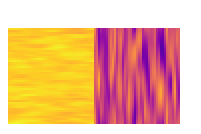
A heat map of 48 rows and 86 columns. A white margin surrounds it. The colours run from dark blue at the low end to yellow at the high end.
It is made of 1 by 2 panels. Panel 1,1: very high, streaked across, faint in contrast. Panel 1,2: middling, streaked downward, strong in contrast.
